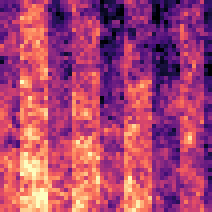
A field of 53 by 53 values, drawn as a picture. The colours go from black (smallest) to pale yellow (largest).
Slope: up to the bottom left. Mirror symmetry: none. Average level on the scale: 50%. Stripes: upright, repeating 4 times. Ninth with the highest average: bottom left.
